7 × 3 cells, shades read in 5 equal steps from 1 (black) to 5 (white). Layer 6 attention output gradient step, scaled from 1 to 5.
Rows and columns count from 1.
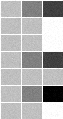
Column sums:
28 25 24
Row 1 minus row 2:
0 -1 -3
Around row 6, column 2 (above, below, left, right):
4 4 4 1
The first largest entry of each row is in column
1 3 3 1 1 1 3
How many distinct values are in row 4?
3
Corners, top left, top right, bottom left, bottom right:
4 2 4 5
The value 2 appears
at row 1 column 3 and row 4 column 3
